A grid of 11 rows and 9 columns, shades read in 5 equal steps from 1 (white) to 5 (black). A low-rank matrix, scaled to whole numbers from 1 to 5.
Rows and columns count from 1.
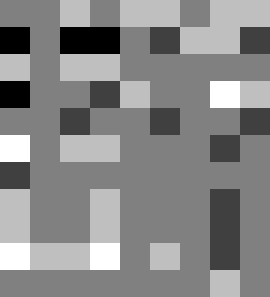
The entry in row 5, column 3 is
4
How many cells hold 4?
11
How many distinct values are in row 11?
2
